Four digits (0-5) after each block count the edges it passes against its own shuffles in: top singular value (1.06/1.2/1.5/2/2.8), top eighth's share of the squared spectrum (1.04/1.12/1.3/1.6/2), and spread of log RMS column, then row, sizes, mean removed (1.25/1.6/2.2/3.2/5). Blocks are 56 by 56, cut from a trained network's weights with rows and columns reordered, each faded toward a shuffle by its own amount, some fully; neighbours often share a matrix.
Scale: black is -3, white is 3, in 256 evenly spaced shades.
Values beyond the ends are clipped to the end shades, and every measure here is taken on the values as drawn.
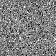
2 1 0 0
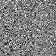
3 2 1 1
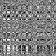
5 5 3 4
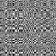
5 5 3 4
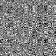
4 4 2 2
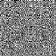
4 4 1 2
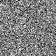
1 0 0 0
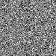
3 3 1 1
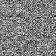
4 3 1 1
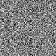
3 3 1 1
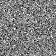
1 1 0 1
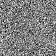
0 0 0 0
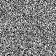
0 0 0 0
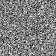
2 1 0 0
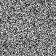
0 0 0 0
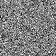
2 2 0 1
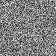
2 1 0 0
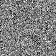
0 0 0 0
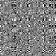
4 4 3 2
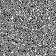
2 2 0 0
